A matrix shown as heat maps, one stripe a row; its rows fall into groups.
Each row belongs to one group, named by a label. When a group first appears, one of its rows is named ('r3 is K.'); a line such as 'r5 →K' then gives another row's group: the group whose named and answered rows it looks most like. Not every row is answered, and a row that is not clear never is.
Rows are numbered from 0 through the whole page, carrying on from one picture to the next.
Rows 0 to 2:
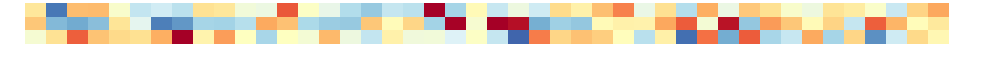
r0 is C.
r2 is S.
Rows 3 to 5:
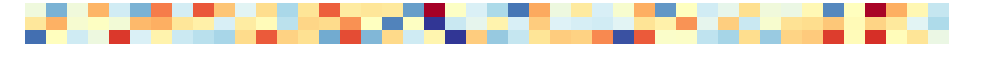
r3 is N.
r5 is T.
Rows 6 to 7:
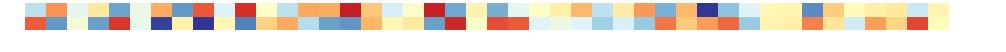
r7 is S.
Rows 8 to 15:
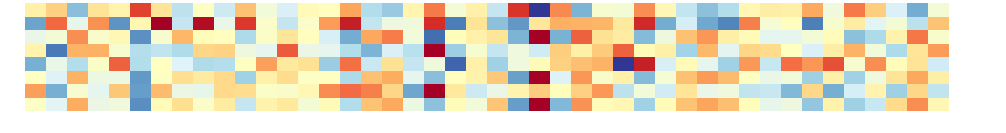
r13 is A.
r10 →A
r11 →C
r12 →T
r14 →N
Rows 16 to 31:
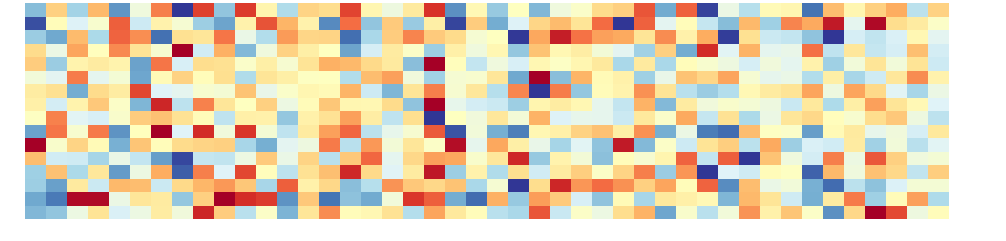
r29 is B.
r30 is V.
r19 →S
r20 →N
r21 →A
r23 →N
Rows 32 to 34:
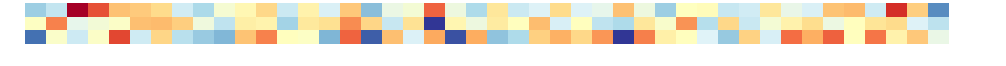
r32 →V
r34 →T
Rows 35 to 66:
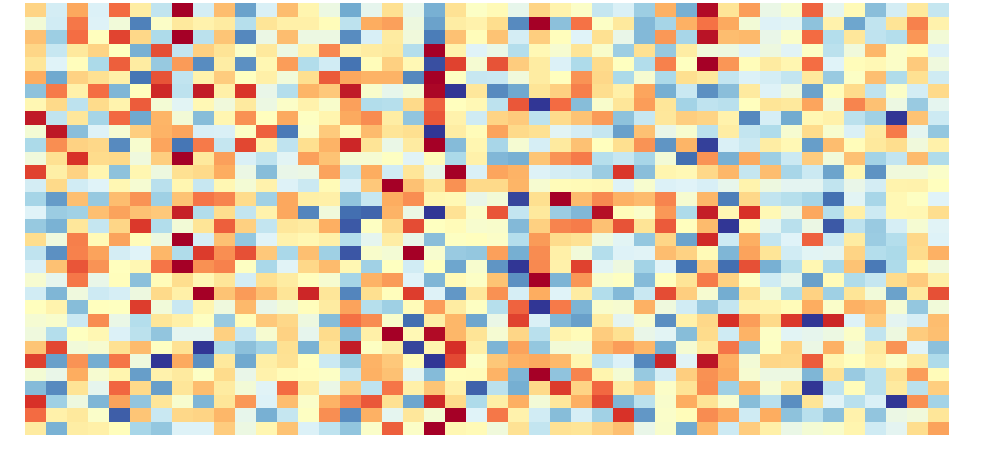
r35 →S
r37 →S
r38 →N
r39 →S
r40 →N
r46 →S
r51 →B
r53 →V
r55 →A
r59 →C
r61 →S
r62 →A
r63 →B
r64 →N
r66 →C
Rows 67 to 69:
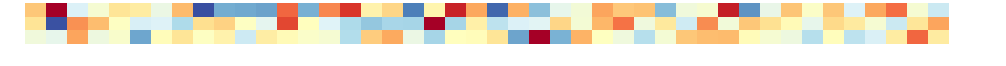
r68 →C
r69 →A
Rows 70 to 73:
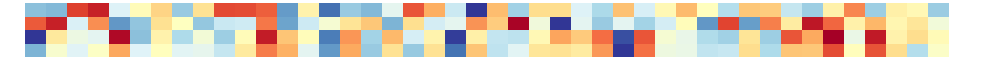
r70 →V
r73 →T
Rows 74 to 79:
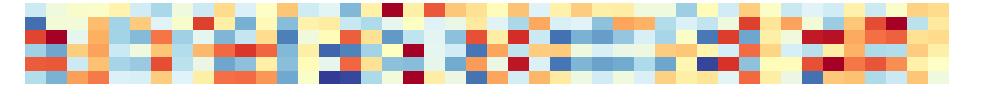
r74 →C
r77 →V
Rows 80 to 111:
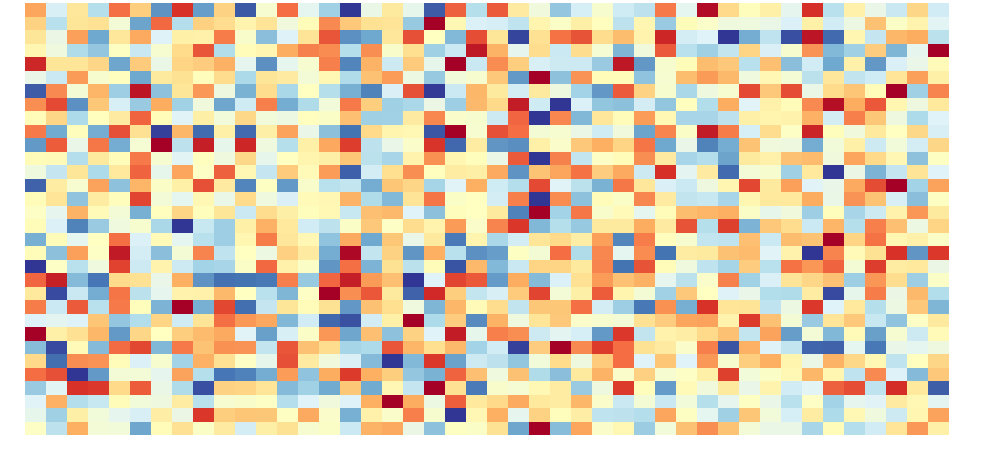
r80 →S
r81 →N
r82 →B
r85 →A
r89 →S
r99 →T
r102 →S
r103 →V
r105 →B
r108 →V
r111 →A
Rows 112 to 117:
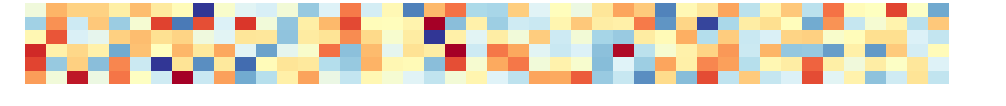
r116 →S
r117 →S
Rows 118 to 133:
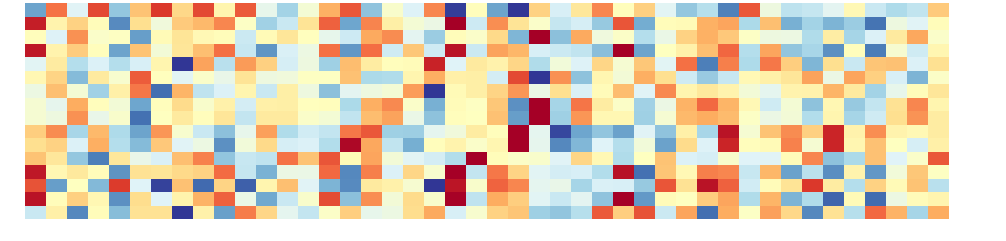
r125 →A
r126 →A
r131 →S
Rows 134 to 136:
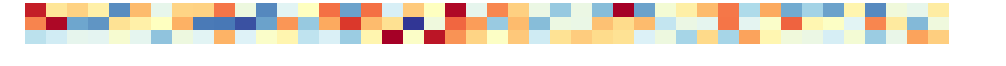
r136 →C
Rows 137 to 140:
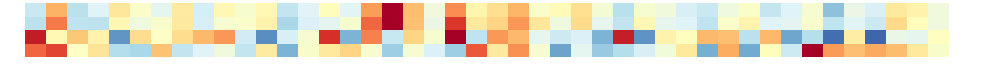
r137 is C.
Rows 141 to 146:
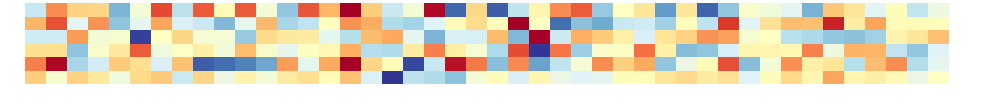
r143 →A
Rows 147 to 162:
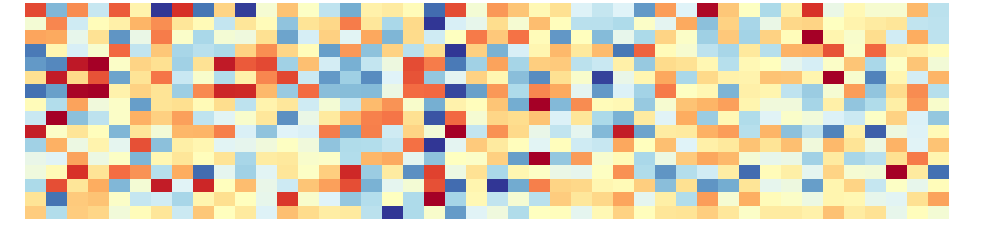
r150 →T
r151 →V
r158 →A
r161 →C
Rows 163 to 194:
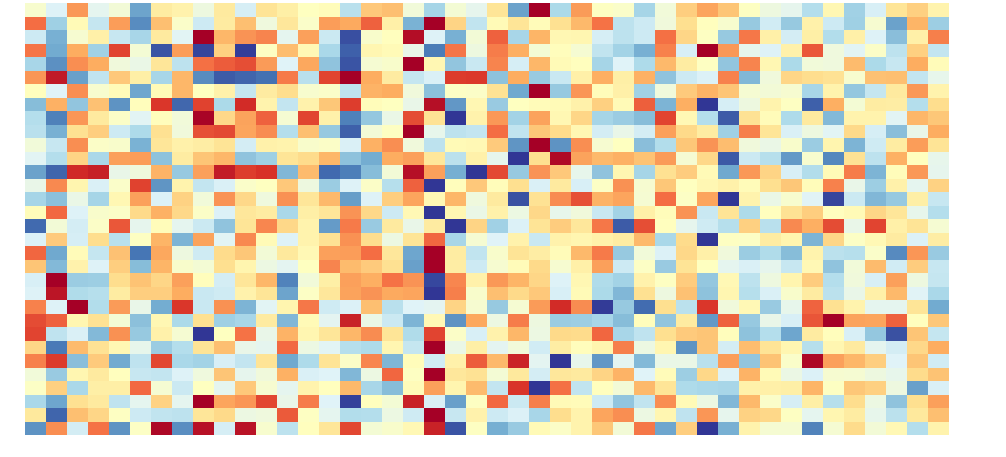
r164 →N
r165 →V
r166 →S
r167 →V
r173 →A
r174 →B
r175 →V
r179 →T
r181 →N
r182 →N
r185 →S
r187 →N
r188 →C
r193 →C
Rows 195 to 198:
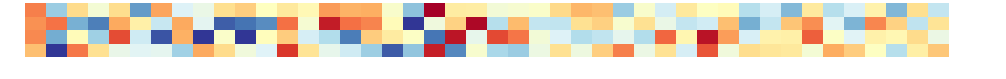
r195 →N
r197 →S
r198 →C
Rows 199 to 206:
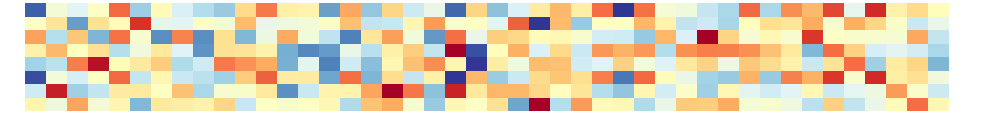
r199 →T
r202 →V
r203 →V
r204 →T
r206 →A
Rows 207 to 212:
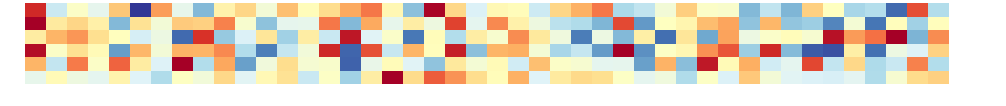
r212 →C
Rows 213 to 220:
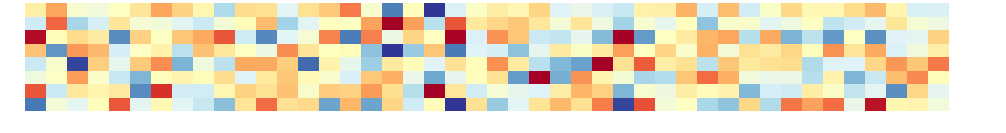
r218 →A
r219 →N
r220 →T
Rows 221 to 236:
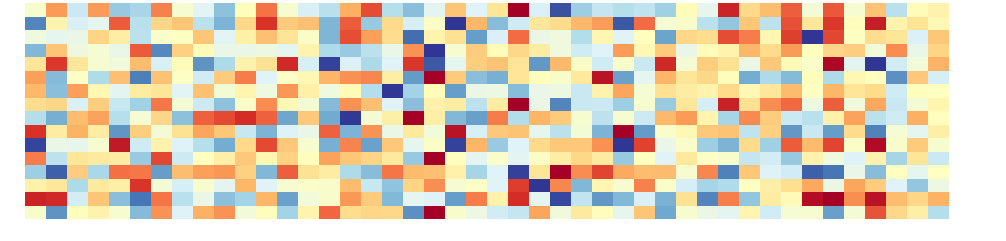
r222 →T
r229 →V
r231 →T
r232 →N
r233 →B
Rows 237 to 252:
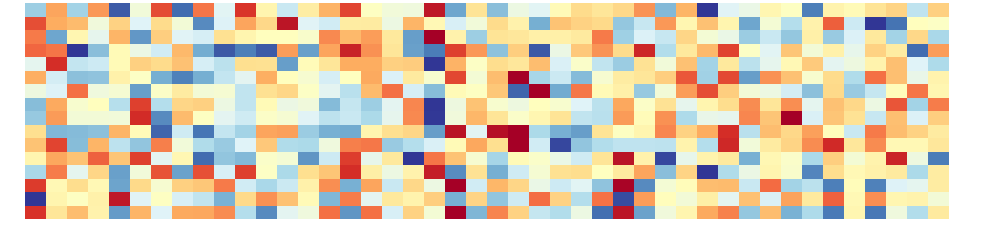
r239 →N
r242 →S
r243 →A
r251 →T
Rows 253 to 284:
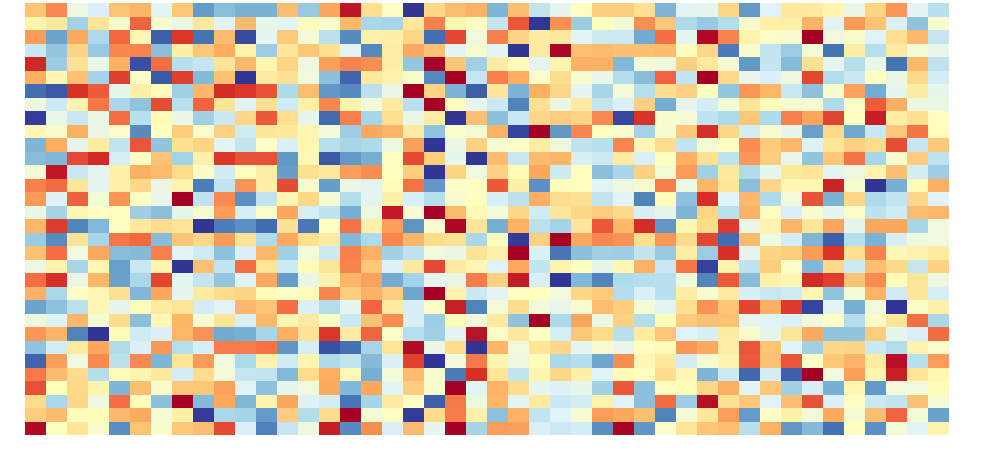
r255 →S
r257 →N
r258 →S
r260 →N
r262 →A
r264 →V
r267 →S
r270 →B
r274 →N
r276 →A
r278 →V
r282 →S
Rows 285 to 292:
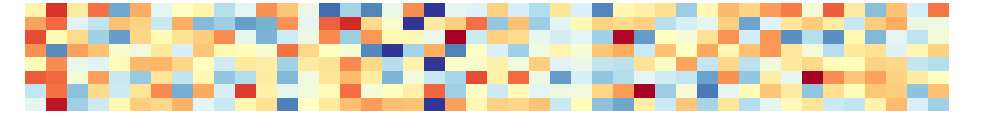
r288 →C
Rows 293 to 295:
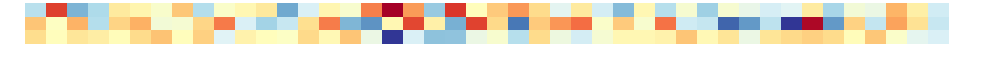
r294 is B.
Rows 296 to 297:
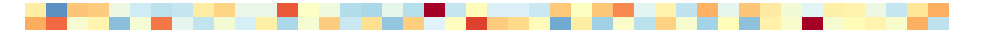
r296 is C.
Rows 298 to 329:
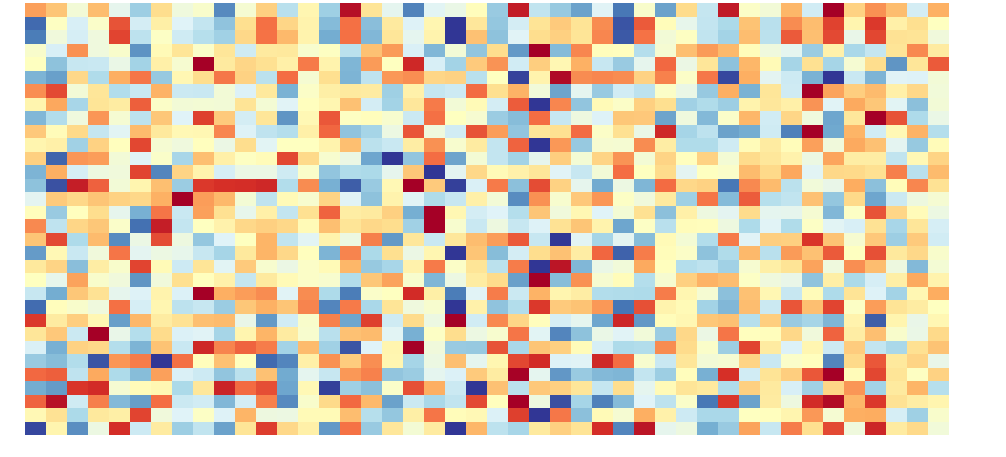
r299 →T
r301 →A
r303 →B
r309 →C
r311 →V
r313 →N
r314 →N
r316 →T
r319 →V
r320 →T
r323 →V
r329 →T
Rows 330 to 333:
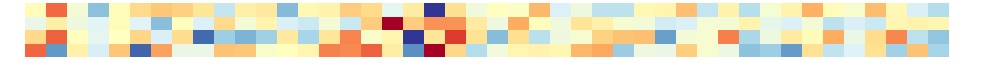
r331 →C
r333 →N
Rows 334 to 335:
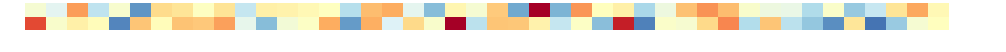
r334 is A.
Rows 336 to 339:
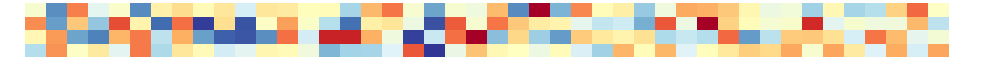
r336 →A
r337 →S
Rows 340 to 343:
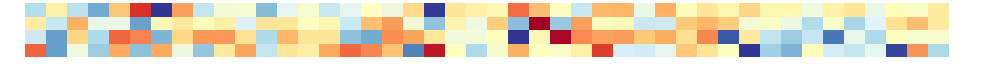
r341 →A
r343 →N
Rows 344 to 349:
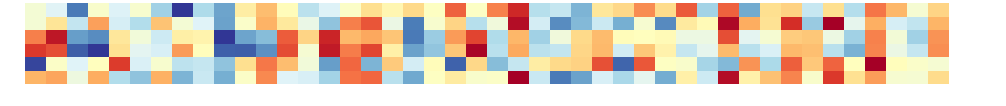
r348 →T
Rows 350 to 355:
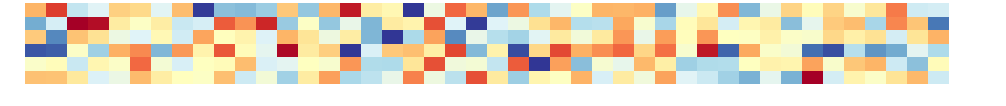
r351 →V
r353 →B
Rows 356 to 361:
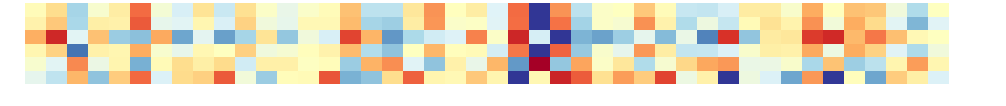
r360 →A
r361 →B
